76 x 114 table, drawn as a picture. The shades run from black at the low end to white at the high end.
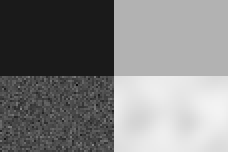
It is made of 2 by 2 panels. Panel 1,1: very low, flat. Panel 1,2: high, flat. Panel 2,1: low, fine-grained. Panel 2,2: very high, smooth, faint in contrast.
